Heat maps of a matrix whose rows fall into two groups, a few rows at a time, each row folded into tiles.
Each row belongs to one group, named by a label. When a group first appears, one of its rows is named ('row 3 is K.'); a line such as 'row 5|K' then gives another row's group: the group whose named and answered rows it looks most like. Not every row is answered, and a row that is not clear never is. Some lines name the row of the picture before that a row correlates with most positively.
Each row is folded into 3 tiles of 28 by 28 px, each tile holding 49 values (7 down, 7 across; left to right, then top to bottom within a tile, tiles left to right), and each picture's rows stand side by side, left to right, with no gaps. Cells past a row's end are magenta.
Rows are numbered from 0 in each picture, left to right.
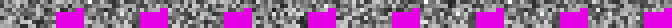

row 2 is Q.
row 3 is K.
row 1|K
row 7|K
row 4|Q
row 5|K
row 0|Q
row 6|K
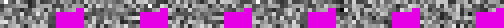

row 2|Q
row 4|K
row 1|Q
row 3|K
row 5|Q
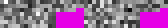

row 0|K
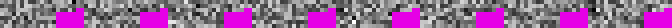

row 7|K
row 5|Q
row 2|K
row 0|Q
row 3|Q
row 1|Q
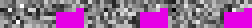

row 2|K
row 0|K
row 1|K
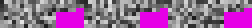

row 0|Q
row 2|Q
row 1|Q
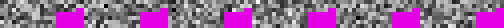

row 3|K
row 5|Q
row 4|Q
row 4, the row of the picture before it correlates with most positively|2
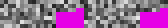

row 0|Q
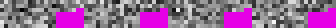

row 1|Q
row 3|Q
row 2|K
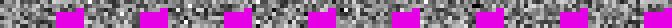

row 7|Q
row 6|Q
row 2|K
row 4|K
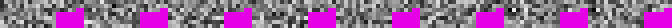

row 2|Q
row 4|Q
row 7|K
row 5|Q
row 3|Q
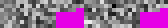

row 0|Q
